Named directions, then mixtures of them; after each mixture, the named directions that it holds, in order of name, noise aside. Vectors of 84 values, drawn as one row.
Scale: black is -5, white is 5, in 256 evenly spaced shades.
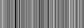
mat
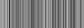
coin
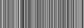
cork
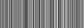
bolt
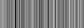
mat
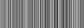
bolt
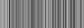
coin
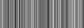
bolt, coin, mat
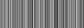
bolt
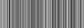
coin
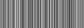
bolt, cork, mat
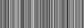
bolt, coin, cork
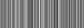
bolt, mat
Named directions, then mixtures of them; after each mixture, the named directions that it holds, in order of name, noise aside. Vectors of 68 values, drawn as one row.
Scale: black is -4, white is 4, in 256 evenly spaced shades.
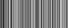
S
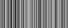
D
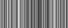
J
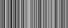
D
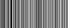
D, S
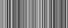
J, S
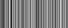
D, S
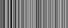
D, S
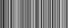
S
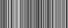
J, S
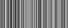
D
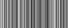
J, S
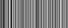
D, S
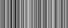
D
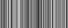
J, S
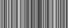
J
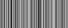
D, J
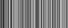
S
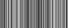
J, S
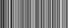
S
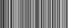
S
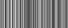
D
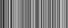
S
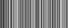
S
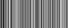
S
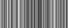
J
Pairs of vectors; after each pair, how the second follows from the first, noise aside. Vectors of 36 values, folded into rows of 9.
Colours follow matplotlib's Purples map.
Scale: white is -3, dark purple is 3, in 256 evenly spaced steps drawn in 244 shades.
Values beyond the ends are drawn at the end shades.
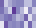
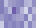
shrunk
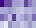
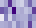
shuffled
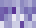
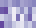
sign-scrambled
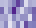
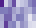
shuffled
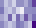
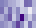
shuffled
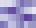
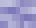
shrunk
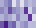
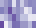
sign-scrambled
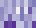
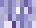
sign-scrambled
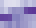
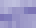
shrunk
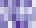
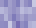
shrunk
